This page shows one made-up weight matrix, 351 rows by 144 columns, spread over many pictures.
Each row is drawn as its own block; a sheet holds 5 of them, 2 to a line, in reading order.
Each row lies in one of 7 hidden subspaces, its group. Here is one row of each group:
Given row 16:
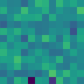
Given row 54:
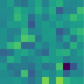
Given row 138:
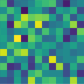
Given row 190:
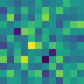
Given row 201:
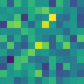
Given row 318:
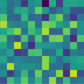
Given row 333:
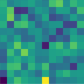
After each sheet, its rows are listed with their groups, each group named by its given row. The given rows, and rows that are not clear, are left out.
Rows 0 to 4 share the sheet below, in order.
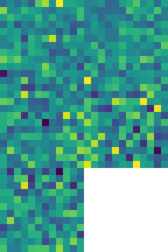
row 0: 16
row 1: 138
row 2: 318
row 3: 333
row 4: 318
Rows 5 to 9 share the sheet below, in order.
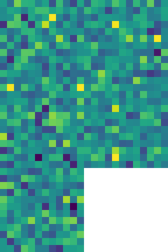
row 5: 201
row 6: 318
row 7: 201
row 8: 54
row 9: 318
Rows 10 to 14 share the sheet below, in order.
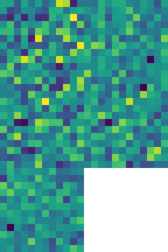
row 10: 138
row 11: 201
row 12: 54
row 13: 54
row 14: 333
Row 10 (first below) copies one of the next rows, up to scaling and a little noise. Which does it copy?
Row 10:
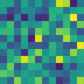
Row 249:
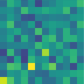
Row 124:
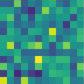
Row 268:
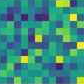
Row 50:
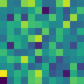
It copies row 268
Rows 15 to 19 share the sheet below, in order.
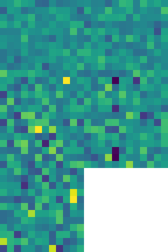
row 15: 16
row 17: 190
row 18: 54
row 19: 16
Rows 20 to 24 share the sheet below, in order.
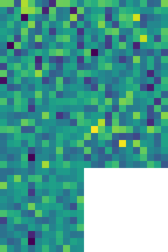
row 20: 138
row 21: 201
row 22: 54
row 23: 138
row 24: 54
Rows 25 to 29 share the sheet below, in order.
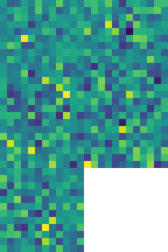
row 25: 54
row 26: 201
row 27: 333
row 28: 138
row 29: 190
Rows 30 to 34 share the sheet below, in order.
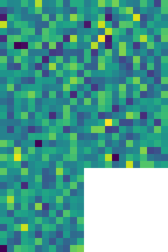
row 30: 190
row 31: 201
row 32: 138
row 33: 54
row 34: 138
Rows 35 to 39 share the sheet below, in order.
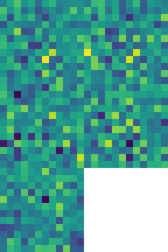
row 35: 190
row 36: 190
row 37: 138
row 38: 190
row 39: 201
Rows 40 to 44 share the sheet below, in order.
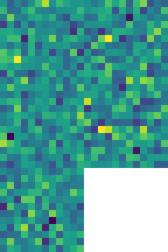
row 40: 16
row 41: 54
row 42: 201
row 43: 190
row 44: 190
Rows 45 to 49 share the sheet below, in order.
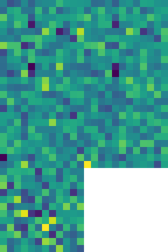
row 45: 54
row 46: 54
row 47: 16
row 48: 138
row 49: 190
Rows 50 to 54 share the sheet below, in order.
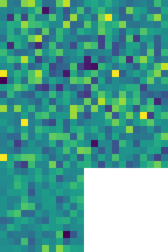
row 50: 138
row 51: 16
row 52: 16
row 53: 333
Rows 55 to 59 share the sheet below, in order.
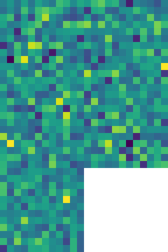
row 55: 190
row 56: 16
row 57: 333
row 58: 190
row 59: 138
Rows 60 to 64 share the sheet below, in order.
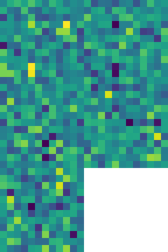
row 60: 54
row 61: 54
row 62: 190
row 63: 318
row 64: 333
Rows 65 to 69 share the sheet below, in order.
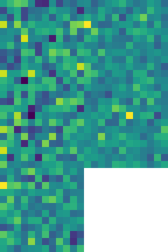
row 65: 16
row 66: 333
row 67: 190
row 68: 138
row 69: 333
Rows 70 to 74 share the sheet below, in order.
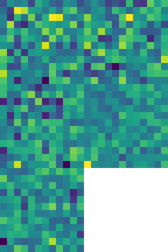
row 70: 333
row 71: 54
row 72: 333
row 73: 138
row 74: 16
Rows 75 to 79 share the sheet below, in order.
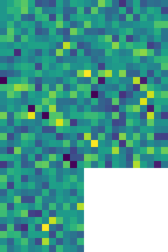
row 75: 138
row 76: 16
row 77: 201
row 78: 333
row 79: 190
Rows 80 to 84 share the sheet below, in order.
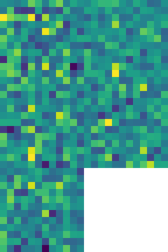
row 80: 333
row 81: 54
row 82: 54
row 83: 54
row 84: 333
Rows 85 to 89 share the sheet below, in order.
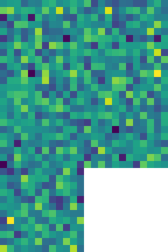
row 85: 333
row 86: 318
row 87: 138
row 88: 16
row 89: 201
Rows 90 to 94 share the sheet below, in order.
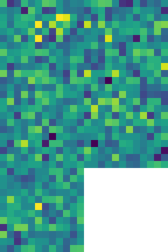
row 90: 138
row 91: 16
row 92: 190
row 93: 333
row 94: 138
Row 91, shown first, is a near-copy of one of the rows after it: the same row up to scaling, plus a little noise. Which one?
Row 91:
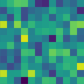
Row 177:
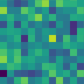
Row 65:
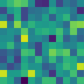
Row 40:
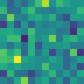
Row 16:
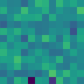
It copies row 65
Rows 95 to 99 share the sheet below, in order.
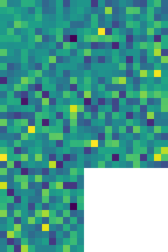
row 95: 138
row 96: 318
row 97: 16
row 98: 333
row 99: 318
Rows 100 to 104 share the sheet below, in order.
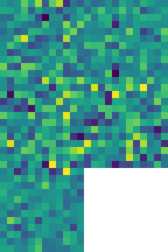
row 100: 54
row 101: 54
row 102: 333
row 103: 318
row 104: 54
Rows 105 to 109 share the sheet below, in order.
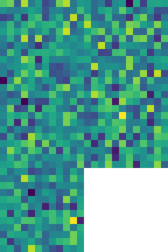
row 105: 138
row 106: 318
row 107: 138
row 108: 333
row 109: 318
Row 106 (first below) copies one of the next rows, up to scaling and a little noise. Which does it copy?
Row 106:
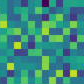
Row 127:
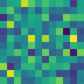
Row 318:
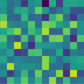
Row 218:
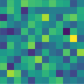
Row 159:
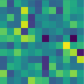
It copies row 318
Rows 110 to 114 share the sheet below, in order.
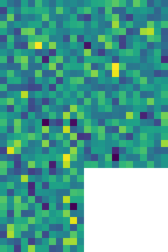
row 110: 190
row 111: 54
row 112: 318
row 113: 54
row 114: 318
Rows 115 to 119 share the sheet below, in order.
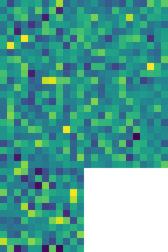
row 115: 54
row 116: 54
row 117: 138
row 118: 190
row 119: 16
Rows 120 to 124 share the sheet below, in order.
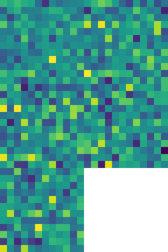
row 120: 16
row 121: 16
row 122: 16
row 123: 16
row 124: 138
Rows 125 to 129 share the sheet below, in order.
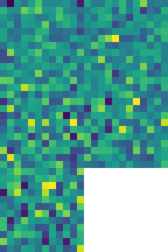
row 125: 201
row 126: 54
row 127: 318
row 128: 201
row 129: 201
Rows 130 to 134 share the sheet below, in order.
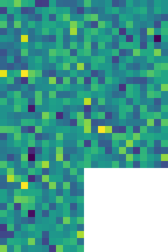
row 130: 16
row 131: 318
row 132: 54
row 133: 190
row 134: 16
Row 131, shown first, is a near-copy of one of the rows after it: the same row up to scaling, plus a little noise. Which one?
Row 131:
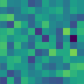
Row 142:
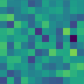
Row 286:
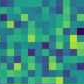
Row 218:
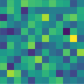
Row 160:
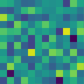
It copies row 142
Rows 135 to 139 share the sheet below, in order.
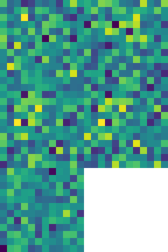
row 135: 318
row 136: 201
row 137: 138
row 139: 138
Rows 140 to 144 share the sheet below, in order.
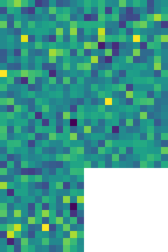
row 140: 16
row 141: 190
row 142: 318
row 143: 16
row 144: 318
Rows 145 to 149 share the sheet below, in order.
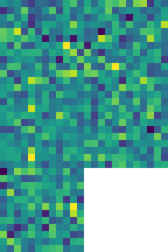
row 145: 318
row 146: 54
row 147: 54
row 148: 138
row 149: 318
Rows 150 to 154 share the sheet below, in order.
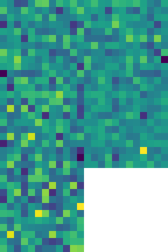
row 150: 16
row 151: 318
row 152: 201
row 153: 54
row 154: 201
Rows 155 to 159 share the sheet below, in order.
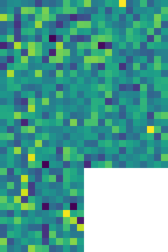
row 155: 190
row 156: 190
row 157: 54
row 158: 138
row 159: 318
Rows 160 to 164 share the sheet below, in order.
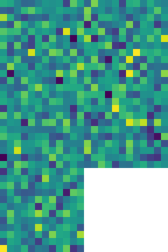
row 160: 318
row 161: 190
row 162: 16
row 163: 318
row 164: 138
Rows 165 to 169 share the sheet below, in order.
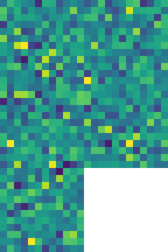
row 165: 190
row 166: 138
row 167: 333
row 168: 190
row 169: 54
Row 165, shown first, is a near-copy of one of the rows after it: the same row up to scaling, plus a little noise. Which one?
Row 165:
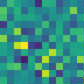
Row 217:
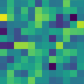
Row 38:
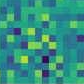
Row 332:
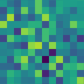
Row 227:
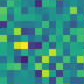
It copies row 227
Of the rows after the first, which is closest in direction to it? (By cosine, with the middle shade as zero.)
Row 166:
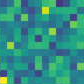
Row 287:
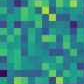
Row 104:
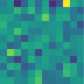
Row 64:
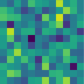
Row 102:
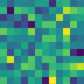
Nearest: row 287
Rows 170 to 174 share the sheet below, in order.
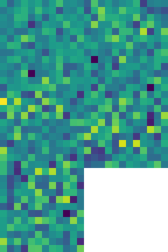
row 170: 54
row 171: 333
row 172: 333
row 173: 138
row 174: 138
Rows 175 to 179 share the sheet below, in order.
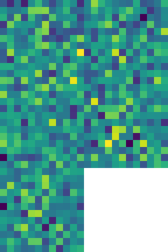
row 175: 201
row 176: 333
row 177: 16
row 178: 190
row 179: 190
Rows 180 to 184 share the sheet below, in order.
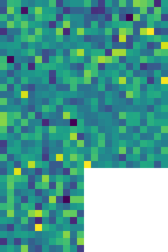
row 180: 333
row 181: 138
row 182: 318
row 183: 138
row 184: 138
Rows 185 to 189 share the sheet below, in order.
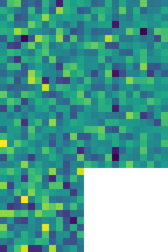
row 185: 54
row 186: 54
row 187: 16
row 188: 54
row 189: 318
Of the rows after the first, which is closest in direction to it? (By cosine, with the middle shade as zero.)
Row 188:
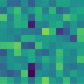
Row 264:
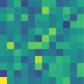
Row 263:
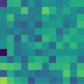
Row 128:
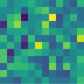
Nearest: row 264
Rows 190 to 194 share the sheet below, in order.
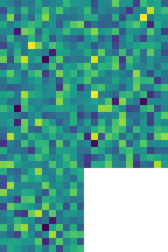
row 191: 333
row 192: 201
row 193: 333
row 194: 190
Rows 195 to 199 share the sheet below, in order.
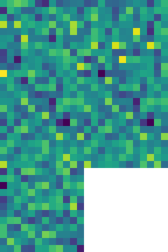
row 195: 16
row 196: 138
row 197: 201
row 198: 201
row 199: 318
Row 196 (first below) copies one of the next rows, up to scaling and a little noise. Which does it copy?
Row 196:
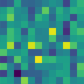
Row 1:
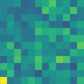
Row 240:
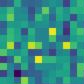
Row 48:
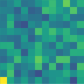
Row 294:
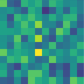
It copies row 240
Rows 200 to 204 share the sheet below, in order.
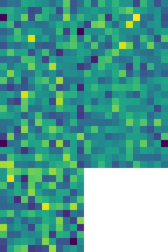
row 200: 318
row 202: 201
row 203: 318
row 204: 318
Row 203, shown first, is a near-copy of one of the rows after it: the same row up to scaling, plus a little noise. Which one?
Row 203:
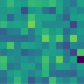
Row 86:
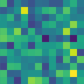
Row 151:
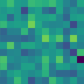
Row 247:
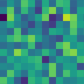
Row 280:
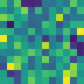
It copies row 151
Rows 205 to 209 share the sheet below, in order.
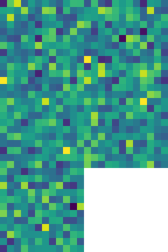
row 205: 138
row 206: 138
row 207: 54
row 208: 333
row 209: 318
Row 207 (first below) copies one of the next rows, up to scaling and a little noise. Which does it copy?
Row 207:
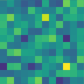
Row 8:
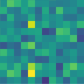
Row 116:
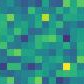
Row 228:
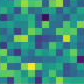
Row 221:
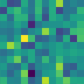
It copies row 116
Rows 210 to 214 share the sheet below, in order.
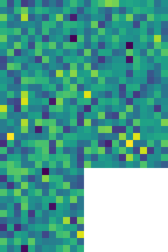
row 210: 318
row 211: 318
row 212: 201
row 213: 190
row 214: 16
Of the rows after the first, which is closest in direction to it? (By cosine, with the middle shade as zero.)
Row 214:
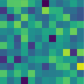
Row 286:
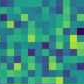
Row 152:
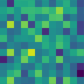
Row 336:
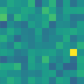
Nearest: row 286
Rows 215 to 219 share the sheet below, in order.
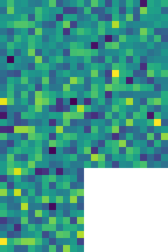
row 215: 333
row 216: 54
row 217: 190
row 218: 318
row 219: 16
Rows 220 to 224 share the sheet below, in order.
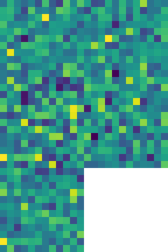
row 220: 54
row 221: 54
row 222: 16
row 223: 201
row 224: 16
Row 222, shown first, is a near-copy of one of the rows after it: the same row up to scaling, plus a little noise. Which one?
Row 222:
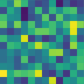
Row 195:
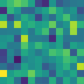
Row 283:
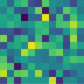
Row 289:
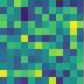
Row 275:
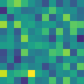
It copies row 289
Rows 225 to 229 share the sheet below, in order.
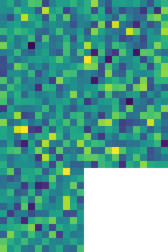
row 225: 16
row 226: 201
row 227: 190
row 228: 54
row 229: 138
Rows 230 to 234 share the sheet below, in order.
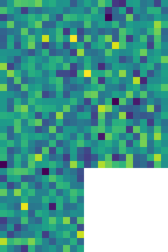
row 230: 318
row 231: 16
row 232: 138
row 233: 333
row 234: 16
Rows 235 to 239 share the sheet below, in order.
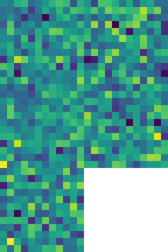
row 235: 138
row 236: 201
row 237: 138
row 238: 318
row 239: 318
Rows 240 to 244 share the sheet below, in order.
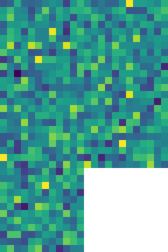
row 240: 138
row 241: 16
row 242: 16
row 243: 138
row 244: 54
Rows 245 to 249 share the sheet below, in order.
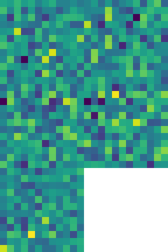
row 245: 190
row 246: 201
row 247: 318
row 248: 333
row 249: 138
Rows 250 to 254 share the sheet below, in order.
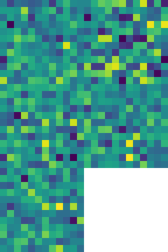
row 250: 318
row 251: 54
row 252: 318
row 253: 190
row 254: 318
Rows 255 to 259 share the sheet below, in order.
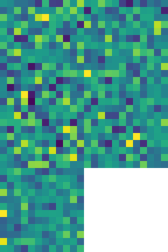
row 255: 54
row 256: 16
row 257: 318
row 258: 190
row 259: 16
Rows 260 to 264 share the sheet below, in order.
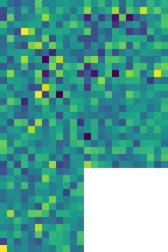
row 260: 190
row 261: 333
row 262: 16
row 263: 138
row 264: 138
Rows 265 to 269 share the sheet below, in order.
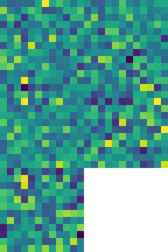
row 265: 16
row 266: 190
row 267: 318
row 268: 138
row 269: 318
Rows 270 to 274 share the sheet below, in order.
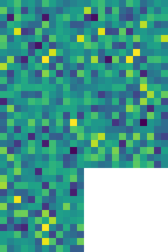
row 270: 190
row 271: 190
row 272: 318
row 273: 333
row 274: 190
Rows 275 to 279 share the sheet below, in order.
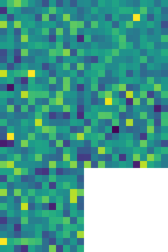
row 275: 16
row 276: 201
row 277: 201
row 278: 16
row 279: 16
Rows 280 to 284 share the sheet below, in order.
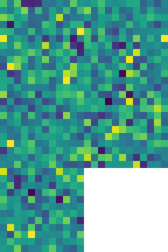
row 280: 318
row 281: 190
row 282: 333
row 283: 16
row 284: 333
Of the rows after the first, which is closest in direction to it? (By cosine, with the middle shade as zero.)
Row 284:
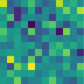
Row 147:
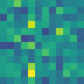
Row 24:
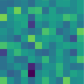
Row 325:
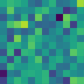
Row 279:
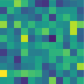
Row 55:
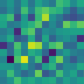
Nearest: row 147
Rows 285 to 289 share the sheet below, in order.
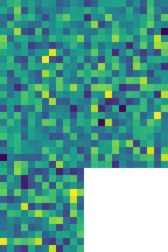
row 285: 190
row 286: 318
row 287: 16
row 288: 138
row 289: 16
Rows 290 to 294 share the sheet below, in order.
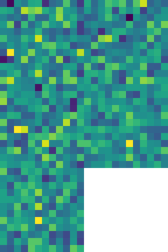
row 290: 201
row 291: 54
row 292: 190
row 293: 318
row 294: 138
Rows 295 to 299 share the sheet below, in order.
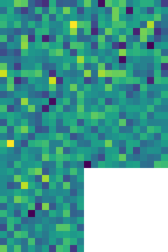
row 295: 16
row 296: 138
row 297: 201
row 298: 138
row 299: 16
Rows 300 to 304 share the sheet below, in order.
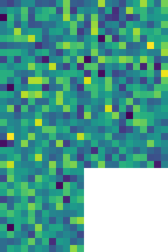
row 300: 318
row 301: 138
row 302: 201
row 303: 201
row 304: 333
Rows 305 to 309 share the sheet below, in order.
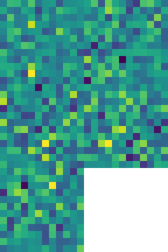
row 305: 54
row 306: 138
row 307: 190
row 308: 190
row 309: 201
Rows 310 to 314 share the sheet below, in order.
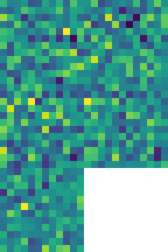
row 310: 318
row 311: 201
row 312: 333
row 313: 333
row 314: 54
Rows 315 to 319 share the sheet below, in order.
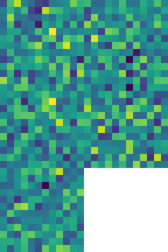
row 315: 138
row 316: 190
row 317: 201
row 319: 54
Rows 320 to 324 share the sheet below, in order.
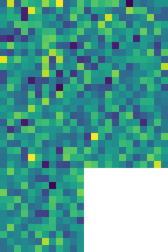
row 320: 318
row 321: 16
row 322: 54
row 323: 201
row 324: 201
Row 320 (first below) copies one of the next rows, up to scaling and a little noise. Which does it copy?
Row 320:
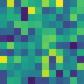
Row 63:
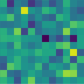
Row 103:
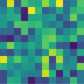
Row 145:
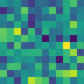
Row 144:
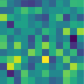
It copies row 103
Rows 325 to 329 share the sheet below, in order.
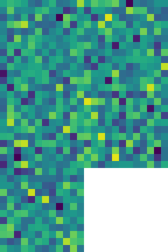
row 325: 333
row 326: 16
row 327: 138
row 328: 333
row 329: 201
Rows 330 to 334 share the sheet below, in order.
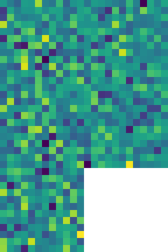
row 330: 190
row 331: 54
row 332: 190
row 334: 16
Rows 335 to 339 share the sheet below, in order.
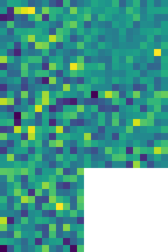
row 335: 333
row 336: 190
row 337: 190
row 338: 333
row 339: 201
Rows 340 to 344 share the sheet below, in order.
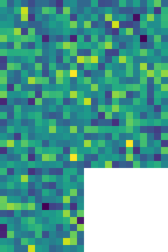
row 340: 318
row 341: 201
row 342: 333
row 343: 318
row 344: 318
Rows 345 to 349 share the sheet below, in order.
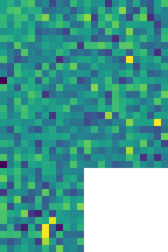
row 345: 138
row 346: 318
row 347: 138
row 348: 318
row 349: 190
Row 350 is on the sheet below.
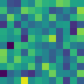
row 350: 16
